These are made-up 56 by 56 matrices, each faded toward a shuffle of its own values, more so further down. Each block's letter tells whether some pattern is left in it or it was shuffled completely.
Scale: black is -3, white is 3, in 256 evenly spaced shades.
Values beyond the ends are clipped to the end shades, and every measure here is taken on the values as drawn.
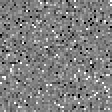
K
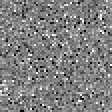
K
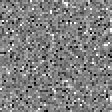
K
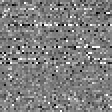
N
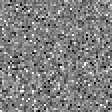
K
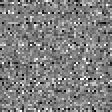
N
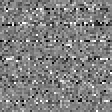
N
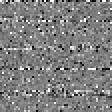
N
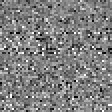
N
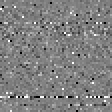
N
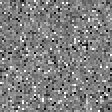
K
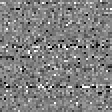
N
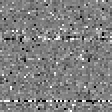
N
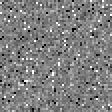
K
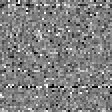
N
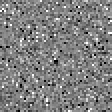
K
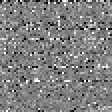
N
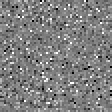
K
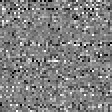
N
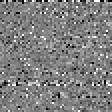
N
